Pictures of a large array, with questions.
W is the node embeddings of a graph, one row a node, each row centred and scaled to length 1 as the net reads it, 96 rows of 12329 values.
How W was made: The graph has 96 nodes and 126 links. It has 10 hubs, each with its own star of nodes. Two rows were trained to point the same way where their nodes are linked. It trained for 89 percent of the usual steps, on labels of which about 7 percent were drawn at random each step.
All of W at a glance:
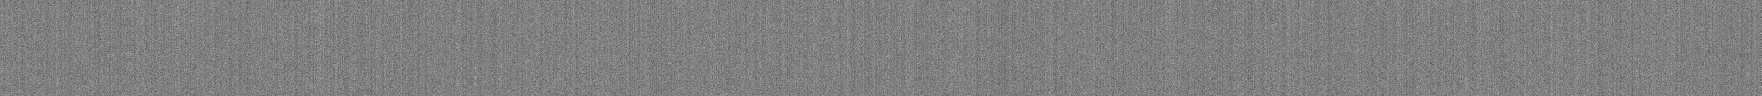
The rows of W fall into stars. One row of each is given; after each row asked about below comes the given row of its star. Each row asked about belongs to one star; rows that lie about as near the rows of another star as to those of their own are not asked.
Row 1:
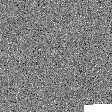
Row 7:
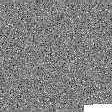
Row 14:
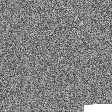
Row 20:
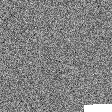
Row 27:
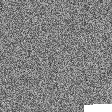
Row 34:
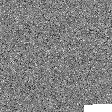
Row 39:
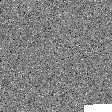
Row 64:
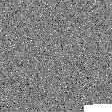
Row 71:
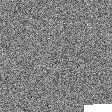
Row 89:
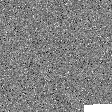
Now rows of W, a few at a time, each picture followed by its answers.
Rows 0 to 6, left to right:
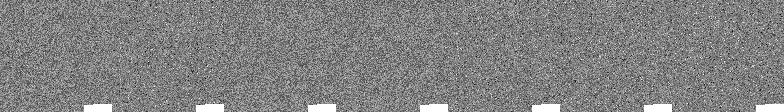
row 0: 7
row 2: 89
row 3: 89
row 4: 7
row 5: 27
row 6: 1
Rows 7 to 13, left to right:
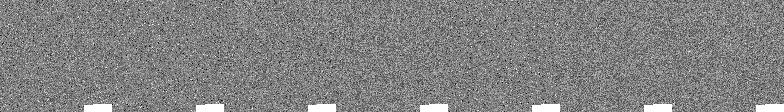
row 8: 27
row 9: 34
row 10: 20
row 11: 39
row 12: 20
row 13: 1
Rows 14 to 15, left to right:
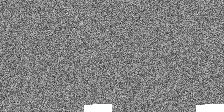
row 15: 1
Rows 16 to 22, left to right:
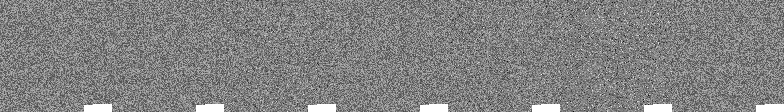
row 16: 39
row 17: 27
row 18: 1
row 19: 71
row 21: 20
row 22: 34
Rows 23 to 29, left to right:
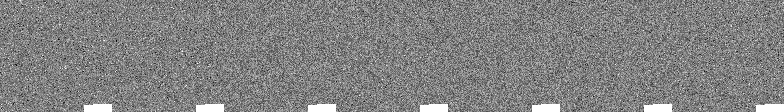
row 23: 14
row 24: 89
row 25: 7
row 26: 34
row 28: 1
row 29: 34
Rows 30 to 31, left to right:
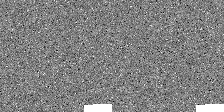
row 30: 71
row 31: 89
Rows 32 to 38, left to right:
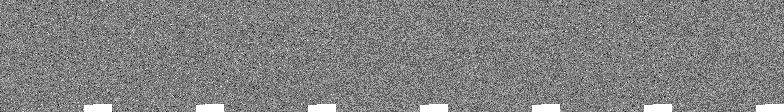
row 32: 7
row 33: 71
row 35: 14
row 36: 64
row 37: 34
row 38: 1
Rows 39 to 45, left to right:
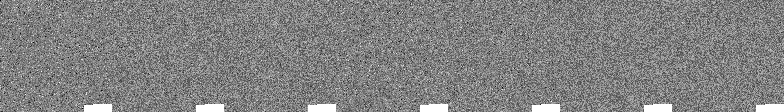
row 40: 27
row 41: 7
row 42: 34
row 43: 27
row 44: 20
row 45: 71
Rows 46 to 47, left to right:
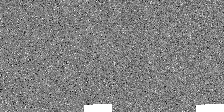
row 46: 14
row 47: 20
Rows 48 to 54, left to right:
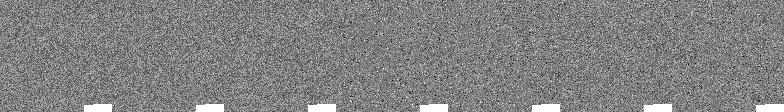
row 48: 71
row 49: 7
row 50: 89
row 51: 39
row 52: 7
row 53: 39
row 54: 14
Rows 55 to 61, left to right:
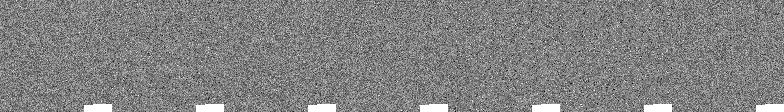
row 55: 64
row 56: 34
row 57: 20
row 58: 89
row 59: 20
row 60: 89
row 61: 71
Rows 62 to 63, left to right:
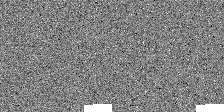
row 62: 14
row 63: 14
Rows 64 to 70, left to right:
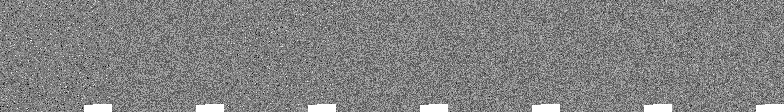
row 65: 7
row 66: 1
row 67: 64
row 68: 34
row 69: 89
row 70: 71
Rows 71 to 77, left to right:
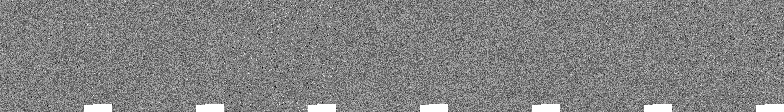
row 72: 89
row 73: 7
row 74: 89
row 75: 71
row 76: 64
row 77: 34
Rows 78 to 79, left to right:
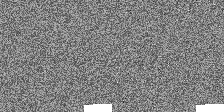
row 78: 1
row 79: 1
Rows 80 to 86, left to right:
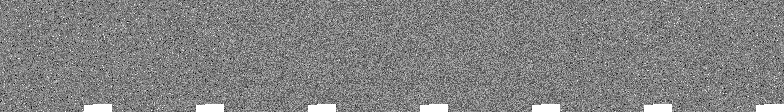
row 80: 27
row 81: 71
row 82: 7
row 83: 27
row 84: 71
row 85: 20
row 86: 39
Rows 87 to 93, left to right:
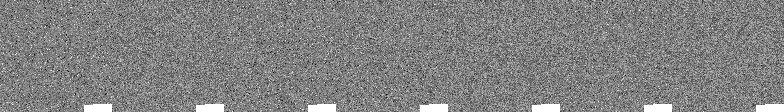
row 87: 20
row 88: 64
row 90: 14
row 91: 1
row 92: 7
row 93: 27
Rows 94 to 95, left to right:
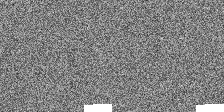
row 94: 34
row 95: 39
